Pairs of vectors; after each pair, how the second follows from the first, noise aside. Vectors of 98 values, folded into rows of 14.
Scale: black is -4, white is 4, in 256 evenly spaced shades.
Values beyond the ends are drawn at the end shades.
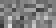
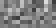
reversed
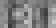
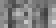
copied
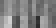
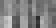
copied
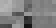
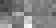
negated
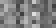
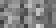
wrapped around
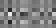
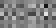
reversed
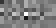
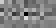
negated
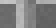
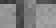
negated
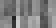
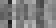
wrapped around
